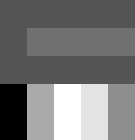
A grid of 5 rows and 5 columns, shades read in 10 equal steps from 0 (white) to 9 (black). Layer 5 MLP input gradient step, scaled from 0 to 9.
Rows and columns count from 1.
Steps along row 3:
same same same same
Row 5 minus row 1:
3 -3 -6 -5 -2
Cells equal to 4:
2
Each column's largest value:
9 6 6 6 6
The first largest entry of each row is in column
1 1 1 1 1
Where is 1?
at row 4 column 4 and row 5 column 4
